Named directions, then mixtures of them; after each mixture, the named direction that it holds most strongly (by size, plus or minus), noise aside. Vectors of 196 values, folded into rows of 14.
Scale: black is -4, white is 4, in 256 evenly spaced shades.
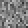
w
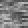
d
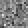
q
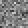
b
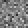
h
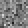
q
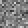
b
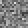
b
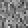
w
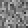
w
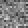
h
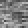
d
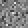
b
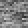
d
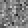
q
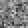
q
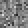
q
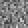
w
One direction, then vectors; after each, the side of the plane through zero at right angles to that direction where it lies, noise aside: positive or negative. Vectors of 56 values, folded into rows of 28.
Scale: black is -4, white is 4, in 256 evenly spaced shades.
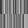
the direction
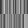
positive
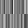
negative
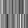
negative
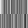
negative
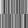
negative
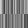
negative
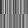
positive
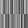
negative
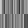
negative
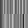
positive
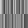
negative
